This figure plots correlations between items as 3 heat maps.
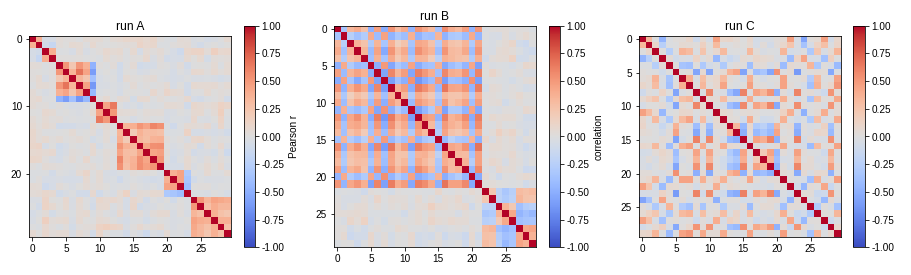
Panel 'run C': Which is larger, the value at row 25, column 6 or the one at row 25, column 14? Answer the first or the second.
the second
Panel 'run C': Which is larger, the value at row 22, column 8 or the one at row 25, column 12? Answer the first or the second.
the first
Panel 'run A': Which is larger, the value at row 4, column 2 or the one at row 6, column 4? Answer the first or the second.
the second
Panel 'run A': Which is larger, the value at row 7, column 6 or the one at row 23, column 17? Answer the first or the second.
the first
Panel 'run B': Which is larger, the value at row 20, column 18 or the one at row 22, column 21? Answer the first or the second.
the second
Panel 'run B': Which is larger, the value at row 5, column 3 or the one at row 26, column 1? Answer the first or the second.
the second
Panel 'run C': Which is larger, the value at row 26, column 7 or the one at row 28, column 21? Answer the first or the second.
the first
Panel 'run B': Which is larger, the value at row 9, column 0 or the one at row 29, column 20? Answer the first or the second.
the first
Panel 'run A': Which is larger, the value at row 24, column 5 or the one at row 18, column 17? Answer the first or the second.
the second
